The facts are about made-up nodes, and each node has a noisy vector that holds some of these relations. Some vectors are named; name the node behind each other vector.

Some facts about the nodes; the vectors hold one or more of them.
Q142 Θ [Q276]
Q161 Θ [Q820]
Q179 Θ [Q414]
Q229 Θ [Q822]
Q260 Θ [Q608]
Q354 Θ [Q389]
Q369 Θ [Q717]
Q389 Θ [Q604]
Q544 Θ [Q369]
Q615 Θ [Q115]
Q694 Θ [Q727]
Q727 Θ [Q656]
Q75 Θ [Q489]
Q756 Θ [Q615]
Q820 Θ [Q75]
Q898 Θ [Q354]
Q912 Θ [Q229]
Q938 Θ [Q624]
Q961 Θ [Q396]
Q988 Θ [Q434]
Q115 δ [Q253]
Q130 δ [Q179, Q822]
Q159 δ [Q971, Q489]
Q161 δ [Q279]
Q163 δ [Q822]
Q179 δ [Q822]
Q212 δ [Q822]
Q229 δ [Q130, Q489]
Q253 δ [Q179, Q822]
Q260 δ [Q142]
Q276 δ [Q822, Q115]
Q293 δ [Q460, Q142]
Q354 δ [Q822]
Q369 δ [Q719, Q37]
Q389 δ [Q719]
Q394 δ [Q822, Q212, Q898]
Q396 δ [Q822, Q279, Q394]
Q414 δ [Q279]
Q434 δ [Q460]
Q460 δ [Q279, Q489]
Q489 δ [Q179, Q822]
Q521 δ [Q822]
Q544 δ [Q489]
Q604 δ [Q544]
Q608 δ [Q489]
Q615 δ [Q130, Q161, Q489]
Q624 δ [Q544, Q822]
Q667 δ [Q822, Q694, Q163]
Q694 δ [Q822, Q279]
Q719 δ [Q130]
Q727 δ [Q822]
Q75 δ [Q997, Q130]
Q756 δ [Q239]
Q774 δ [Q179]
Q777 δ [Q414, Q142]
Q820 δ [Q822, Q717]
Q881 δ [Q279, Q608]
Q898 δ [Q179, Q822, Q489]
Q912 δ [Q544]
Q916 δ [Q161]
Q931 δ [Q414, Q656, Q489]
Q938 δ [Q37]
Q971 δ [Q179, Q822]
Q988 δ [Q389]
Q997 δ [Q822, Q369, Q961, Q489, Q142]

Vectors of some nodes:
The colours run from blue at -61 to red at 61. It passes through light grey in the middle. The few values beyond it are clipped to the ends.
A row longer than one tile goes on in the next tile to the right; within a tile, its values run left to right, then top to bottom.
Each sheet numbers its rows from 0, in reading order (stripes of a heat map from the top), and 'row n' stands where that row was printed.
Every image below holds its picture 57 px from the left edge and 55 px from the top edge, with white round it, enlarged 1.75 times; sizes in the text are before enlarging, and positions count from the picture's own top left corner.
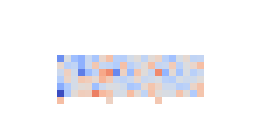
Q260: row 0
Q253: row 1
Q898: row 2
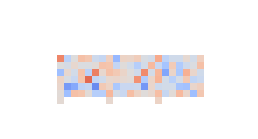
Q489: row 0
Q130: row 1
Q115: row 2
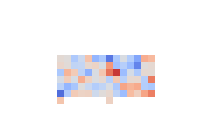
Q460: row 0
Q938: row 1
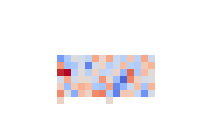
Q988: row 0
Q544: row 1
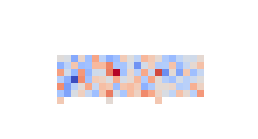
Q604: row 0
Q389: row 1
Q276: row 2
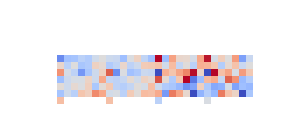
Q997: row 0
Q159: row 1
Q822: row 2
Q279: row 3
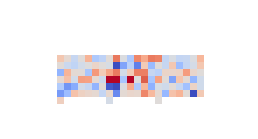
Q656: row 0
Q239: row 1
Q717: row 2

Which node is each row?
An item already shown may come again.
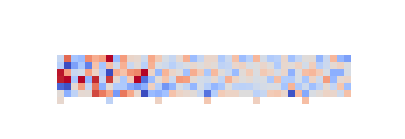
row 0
Q756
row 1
Q822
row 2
Q656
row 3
Q460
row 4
Q694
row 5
Q881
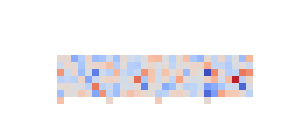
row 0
Q396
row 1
Q961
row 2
Q608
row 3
Q142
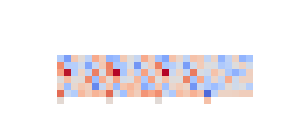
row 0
Q719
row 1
Q389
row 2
Q719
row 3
Q434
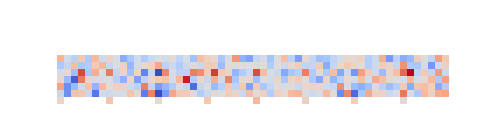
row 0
Q544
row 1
Q667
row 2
Q142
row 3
Q916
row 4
Q615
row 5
Q820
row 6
Q414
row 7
Q389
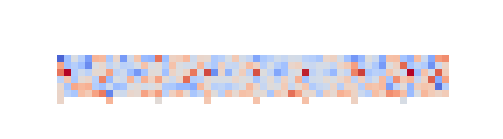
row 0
Q938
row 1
Q931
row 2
Q179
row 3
Q774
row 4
Q75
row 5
Q229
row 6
Q369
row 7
Q37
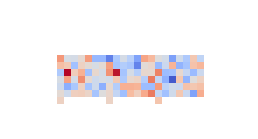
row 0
Q161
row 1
Q938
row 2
Q624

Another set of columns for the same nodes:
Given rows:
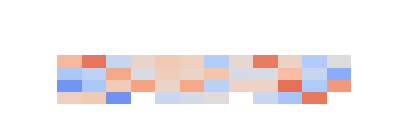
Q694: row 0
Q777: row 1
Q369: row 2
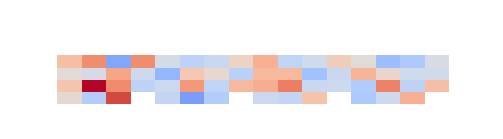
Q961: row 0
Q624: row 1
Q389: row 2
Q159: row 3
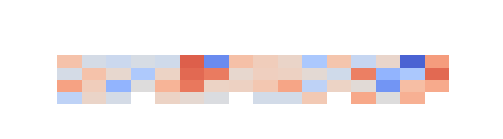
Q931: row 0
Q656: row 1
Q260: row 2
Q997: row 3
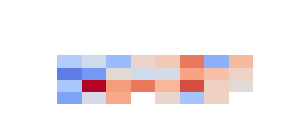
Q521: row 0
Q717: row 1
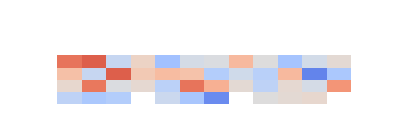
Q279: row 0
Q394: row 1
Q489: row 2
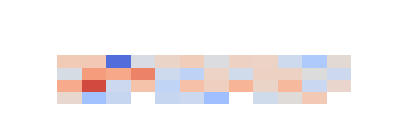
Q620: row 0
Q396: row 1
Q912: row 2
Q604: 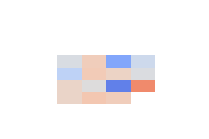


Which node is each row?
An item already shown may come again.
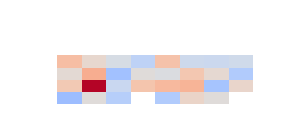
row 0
Q756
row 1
Q931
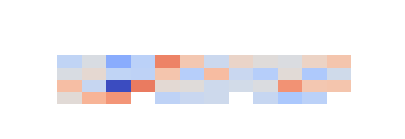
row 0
Q544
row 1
Q881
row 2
Q276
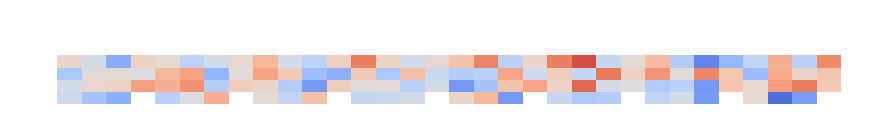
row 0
Q667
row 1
Q719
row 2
Q608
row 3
Q881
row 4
Q694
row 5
Q279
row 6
Q460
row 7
Q822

